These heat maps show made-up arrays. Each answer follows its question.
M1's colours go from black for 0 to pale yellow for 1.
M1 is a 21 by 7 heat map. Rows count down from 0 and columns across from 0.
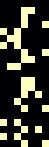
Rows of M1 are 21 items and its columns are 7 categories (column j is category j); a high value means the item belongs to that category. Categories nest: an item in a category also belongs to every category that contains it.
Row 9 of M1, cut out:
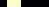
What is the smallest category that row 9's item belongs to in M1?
1
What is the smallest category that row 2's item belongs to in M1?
3
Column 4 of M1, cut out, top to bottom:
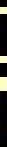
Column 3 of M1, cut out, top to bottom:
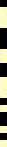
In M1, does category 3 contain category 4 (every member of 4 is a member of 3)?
yes
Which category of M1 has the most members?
3
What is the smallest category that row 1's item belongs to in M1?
4
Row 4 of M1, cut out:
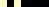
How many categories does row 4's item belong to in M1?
2
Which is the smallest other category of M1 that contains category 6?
3
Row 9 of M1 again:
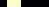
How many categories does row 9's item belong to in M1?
2
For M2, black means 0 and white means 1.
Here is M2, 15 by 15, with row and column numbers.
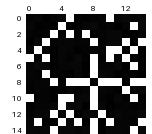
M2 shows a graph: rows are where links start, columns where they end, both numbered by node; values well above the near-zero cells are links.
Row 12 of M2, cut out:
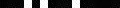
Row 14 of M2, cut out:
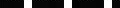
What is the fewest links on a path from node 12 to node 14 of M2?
2
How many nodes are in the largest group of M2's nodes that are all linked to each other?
3
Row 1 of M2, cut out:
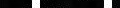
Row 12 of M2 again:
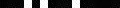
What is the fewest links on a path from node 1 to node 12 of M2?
4
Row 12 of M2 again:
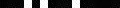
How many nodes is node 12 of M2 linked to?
3
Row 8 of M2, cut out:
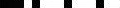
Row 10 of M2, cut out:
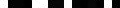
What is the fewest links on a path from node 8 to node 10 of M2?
1
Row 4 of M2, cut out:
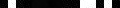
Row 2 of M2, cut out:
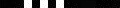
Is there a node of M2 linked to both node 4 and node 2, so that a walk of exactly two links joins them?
no
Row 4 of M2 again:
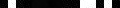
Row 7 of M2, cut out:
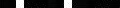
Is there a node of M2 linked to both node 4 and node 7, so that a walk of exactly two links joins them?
no
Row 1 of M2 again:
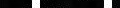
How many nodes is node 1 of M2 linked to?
2
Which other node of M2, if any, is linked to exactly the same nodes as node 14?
none
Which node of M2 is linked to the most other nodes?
node 8
